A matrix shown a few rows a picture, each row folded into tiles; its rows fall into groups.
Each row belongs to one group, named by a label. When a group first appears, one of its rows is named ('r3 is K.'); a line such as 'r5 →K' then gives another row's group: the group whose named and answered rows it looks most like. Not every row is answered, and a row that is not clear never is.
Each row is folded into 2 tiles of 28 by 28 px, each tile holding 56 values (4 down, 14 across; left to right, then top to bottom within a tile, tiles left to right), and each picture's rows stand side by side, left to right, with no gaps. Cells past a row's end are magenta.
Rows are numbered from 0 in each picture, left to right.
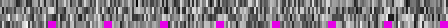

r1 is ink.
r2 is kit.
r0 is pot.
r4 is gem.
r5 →gem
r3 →kit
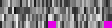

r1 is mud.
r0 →ink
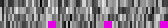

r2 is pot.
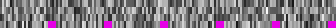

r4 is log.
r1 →ink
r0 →mud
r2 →gem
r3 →mud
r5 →mud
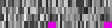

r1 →ink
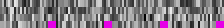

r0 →log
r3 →ink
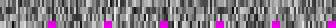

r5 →log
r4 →gem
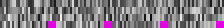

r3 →kit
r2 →gem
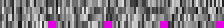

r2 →log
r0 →mud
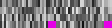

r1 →gem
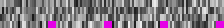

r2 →ink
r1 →log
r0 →pot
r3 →gem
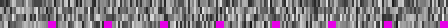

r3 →kit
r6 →mud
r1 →log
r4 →mud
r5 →log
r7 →ink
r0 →kit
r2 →log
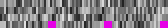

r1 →kit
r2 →gem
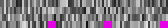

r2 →kit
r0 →pot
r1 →ink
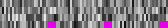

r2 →kit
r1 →mud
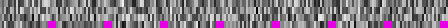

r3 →ink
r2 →ink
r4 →kit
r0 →gem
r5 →log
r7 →kit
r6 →pot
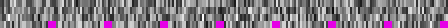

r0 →pot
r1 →log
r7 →kit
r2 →log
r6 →log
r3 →mud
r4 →kit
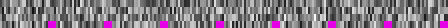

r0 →pot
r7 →pot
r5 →mud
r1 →gem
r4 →kit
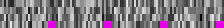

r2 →mud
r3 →pot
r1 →mud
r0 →mud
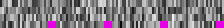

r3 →log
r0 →ink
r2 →mud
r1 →gem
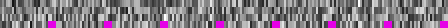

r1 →pot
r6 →pot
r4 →log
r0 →ink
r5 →pot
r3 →mud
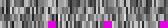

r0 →gem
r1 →ink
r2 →log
